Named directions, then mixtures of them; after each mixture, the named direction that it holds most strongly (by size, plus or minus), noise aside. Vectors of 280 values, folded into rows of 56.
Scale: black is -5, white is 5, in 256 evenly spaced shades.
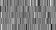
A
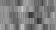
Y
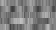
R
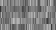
A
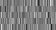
A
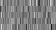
A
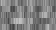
R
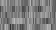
R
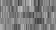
Y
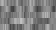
R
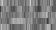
R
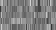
A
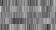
R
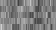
Y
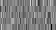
A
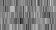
R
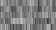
R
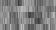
Y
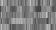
R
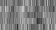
Y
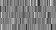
A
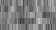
R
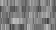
R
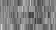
Y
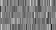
A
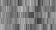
Y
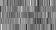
A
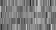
A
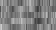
R
